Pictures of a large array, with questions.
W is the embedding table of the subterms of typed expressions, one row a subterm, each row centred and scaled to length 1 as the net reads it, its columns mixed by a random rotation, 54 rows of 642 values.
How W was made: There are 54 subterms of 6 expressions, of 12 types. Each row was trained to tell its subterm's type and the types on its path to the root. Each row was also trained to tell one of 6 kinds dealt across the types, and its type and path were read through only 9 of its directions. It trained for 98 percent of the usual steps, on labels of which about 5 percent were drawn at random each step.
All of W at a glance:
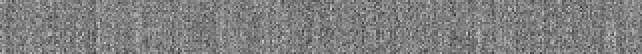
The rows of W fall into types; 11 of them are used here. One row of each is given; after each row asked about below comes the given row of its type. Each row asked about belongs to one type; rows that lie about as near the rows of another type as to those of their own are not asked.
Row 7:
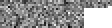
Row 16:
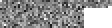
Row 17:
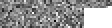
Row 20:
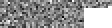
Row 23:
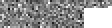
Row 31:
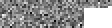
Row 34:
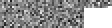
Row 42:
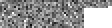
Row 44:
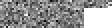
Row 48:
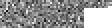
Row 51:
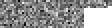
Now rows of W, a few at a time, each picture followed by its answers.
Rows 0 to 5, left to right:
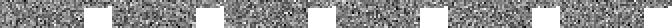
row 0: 7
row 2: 42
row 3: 34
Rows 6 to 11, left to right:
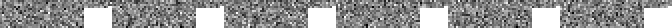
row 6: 16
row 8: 42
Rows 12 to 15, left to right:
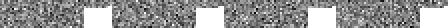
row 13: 17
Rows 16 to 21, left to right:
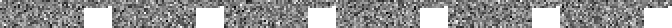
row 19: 16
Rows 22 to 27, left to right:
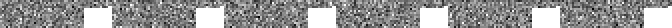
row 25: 51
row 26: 51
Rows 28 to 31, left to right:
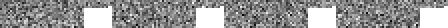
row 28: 20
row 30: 42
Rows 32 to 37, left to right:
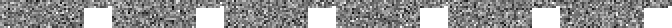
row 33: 34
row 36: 16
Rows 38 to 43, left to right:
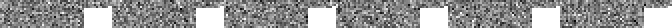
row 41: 16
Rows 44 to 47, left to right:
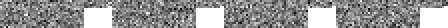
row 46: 34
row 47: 17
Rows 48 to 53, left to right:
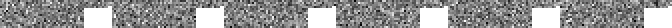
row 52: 42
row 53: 48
